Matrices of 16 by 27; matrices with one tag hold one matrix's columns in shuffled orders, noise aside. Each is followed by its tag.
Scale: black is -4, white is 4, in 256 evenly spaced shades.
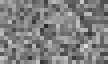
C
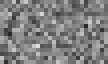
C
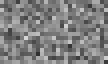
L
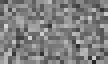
L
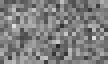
L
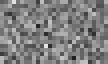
C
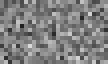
C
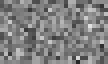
L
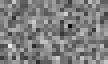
C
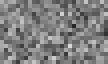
C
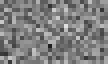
L
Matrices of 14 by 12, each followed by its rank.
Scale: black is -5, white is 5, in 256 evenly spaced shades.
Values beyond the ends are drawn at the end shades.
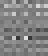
two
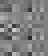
two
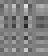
one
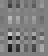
one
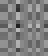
one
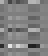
one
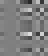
one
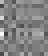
two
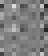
two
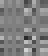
one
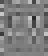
two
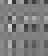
one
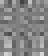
two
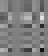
one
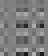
one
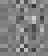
two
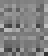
two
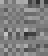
two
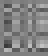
one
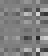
one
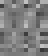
two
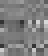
two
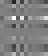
one
